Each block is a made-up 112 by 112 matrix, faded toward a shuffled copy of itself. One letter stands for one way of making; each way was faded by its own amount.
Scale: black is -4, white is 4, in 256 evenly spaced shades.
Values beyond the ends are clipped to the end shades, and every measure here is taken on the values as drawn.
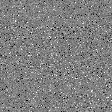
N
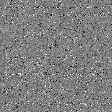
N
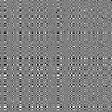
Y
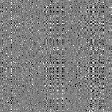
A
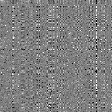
A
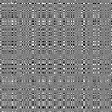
Y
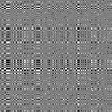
Y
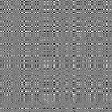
Y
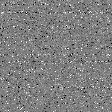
N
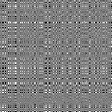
Y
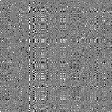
A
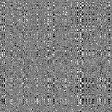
A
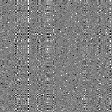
A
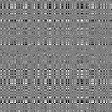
Y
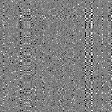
A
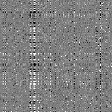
A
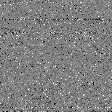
N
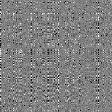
A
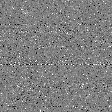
N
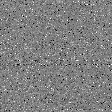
N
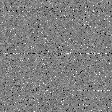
N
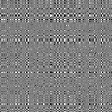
Y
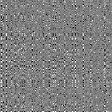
A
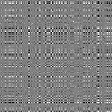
Y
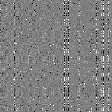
A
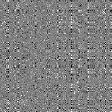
A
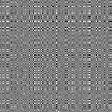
Y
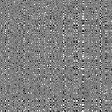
A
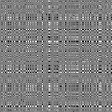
Y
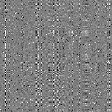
A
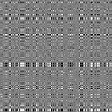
Y
